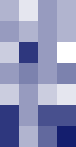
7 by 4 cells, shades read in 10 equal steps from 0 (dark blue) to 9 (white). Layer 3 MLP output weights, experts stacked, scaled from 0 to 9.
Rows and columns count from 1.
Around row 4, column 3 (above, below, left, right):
5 7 4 4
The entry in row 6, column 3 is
2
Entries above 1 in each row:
4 4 3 4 4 3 2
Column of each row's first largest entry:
2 2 4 1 4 2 2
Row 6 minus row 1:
-5 -3 -3 -4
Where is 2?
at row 6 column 3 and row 6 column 4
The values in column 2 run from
1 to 8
